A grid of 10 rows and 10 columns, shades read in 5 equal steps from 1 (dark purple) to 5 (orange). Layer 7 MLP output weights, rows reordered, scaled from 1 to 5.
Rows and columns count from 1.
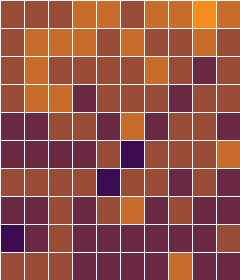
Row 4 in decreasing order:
4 4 3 3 3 3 3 3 2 2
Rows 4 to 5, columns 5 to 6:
3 3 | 2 4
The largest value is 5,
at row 1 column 9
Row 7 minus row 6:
1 1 1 1 -2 2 0 -1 0 -2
